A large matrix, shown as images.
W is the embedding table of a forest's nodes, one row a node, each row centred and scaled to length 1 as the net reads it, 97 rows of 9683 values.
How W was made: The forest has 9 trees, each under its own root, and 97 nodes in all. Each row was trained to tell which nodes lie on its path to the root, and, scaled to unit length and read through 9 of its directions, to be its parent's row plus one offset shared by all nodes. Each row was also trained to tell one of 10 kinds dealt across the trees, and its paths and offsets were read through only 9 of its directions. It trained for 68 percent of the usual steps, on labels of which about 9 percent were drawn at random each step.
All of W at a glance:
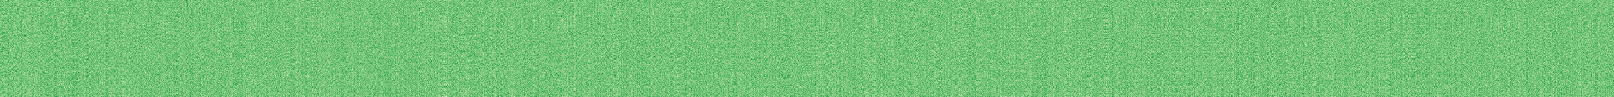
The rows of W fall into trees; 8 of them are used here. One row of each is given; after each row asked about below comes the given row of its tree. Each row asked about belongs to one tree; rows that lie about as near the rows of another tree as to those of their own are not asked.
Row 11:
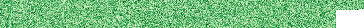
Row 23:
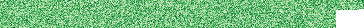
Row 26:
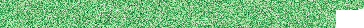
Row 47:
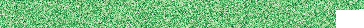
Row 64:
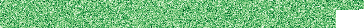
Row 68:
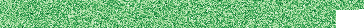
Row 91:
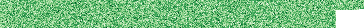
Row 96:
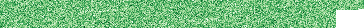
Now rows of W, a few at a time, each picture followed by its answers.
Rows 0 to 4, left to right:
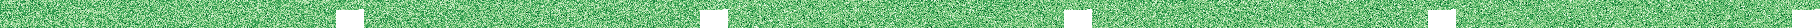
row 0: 68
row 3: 47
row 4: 96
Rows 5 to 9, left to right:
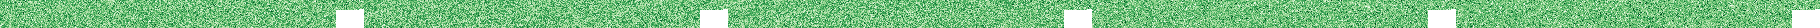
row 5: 47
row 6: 11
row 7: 68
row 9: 11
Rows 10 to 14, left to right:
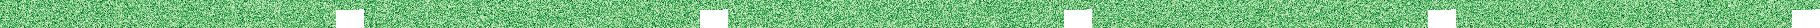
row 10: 64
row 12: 96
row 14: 47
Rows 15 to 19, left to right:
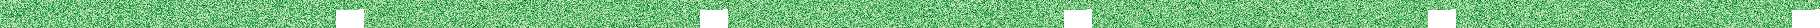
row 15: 68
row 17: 96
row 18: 23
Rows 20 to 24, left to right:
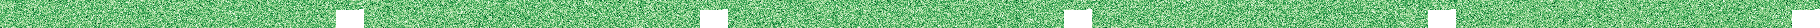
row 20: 47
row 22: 26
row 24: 26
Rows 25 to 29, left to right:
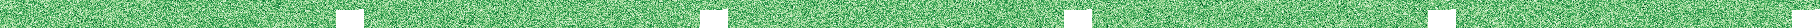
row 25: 68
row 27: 96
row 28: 23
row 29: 23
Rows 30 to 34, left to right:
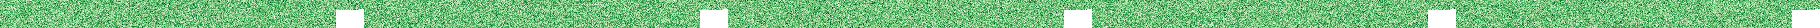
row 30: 96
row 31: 26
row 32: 64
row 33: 47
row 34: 23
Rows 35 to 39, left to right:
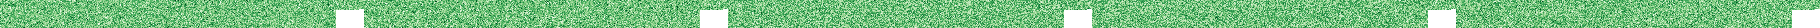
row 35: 91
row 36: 91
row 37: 47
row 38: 11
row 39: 68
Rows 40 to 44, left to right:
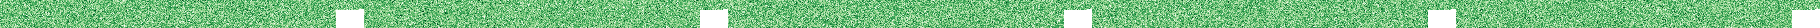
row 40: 91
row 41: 64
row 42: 68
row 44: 23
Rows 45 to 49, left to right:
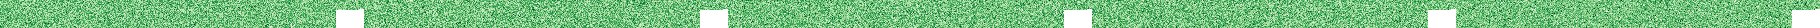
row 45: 26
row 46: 68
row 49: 64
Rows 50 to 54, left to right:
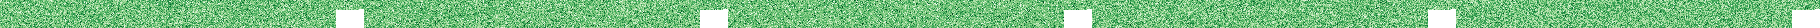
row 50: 91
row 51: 64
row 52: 23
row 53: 96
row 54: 96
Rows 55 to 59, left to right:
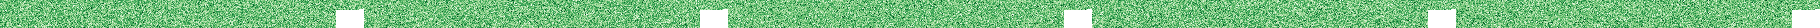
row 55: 23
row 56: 96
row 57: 96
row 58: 23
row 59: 23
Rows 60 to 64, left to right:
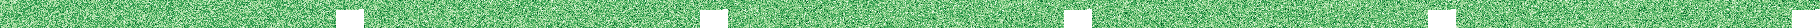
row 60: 68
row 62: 23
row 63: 47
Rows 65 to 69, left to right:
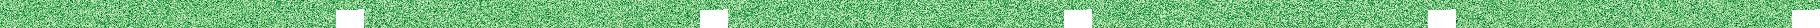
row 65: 68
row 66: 11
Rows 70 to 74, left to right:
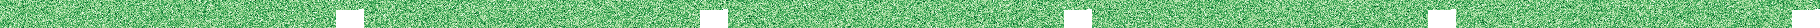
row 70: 96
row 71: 11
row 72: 23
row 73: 26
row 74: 23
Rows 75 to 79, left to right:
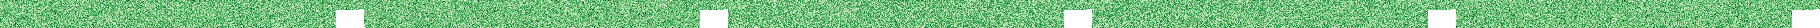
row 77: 68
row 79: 26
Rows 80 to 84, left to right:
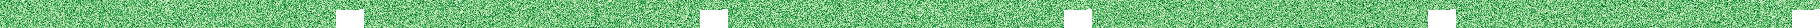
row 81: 96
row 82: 23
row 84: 96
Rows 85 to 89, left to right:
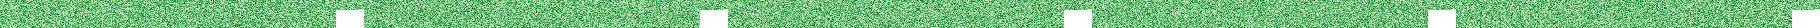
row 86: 64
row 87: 64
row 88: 68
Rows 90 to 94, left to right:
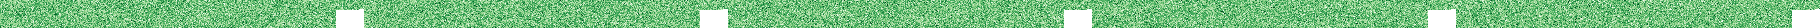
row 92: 68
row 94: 68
